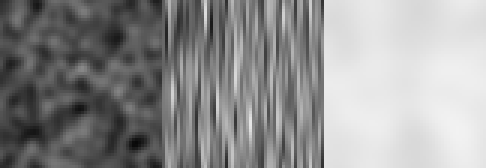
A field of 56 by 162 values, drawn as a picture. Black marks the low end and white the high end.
It is made of 1 by 3 panels. Panel 1,1: low, blotchy. Panel 1,2: middling, streaked downward, strong in contrast. Panel 1,3: very high, smooth, faint in contrast.
